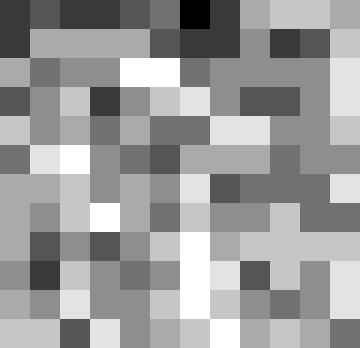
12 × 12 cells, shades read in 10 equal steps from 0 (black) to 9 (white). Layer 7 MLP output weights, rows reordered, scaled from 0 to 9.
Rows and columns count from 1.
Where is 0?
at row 1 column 7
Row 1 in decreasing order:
7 7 6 6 4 3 3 2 2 2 2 0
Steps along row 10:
down up down down up up down down up down up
